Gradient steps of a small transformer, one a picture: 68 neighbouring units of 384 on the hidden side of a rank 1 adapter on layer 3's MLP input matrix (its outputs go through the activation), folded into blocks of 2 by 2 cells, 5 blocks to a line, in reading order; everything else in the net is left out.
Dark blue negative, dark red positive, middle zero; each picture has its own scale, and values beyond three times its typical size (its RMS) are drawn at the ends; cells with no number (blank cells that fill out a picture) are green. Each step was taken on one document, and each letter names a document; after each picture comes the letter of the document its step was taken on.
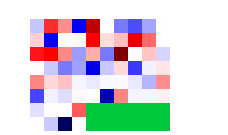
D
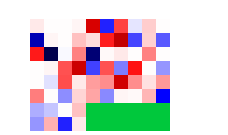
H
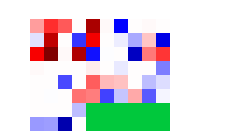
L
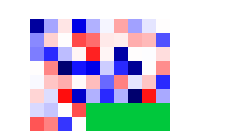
H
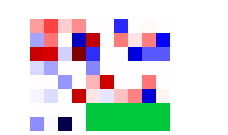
L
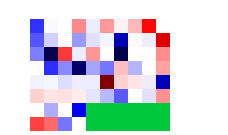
H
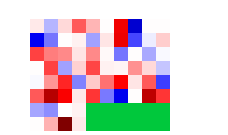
D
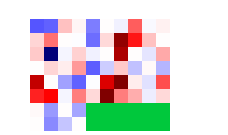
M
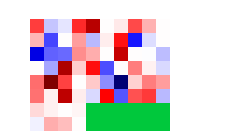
D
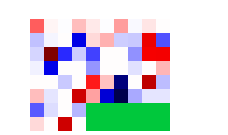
L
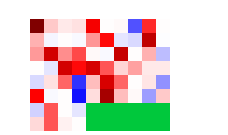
M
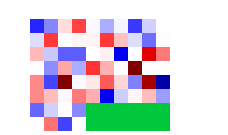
D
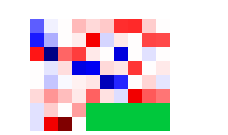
H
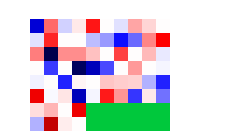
H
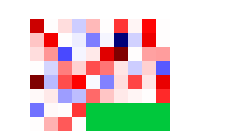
M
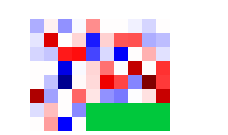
D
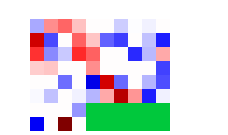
L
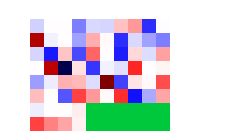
H
